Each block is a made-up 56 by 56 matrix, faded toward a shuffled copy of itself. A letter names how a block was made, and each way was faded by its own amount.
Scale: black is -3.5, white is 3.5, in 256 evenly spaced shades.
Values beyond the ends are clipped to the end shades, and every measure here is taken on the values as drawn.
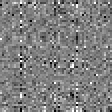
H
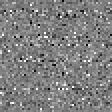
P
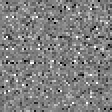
P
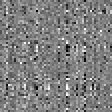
H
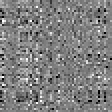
H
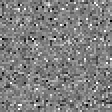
P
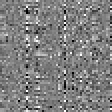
H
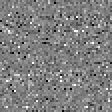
P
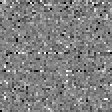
P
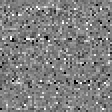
P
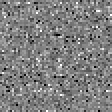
P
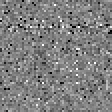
P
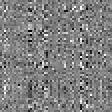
H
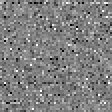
P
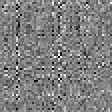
H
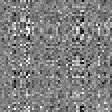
H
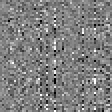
H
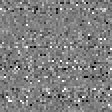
P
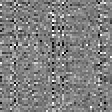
H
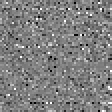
P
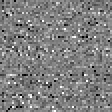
P
